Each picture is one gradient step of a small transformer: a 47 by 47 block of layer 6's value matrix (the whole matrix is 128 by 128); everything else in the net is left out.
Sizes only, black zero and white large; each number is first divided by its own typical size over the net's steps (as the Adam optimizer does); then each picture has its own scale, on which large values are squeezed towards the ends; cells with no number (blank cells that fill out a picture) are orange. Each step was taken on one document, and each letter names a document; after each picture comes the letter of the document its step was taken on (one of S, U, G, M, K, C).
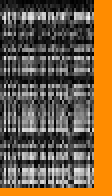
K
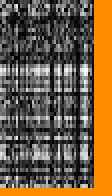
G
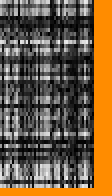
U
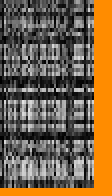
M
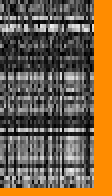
K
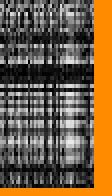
K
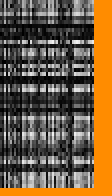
M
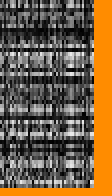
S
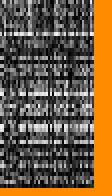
S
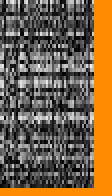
S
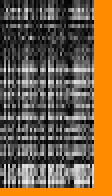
K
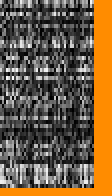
G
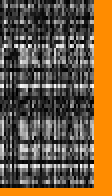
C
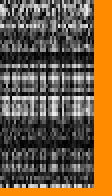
U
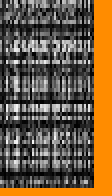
U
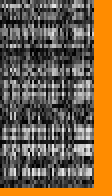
M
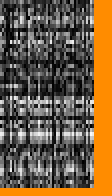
G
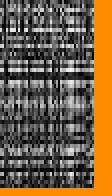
K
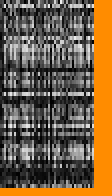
M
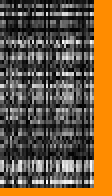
G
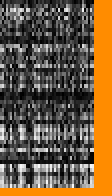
C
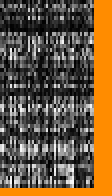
C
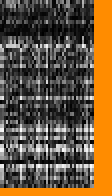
C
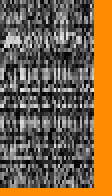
M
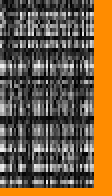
G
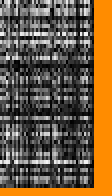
U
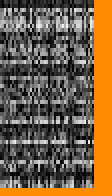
M
